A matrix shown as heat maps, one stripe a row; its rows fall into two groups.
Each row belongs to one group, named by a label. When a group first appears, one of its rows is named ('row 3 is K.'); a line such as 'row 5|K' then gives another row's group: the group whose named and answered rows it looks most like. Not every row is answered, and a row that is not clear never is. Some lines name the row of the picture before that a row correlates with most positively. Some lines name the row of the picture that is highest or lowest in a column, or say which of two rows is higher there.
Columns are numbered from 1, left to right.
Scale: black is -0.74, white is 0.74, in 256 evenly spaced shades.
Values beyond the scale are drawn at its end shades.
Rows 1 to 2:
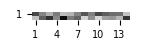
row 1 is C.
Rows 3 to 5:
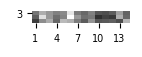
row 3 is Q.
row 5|C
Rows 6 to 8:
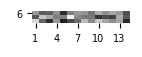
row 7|Q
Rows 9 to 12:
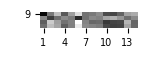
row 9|C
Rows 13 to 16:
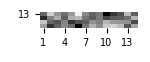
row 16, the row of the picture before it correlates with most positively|10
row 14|C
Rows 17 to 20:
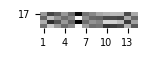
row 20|Q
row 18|Q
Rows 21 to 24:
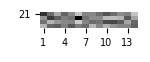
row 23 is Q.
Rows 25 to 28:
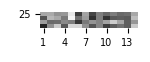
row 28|C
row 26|C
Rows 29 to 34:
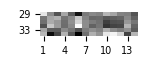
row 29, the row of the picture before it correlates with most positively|27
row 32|Q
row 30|Q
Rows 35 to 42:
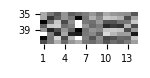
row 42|C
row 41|C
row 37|C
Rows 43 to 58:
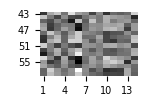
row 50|C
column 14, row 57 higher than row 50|No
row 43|C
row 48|Q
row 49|C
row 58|Q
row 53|C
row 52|C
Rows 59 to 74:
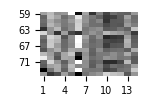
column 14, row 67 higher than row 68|No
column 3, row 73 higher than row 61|Yes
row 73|C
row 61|Q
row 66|Q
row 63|C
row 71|Q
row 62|Q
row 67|Q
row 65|Q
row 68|C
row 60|Q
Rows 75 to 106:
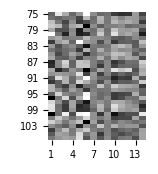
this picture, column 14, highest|100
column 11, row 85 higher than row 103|Yes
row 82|C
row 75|Q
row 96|C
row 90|C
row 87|C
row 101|Q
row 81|Q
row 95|Q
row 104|C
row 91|Q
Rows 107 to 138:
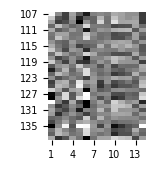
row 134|C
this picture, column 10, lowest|135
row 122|Q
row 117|Q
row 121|C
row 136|Q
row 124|C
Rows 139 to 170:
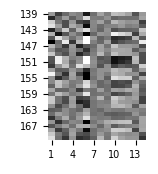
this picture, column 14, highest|146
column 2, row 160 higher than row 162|Yes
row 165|C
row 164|Q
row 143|C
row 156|Q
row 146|C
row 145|Q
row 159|Q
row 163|C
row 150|Q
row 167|C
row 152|C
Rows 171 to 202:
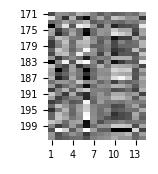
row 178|C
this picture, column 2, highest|200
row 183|C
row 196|Q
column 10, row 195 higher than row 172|No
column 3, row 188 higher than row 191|Yes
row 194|Q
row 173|C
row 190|C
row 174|C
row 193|C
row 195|C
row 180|Q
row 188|C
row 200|Q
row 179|C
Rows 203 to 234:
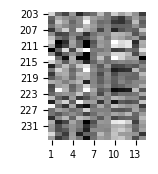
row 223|C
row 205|Q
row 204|Q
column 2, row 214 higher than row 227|No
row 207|C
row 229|C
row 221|C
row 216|C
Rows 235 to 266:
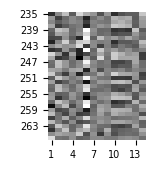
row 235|C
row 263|Q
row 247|Q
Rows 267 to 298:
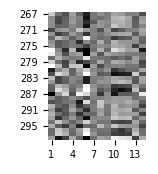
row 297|Q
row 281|C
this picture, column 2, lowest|298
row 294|Q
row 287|C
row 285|Q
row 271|C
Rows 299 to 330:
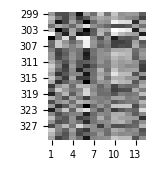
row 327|C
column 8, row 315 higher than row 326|Yes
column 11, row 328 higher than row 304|No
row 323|C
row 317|C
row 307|Q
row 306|Q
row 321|C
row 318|Q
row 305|C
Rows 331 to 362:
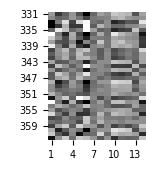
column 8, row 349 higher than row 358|No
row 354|Q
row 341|C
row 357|C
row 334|C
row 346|Q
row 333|C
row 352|C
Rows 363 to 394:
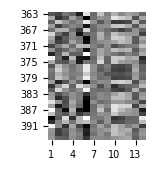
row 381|C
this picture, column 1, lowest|389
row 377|Q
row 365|Q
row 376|Q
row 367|Q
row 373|C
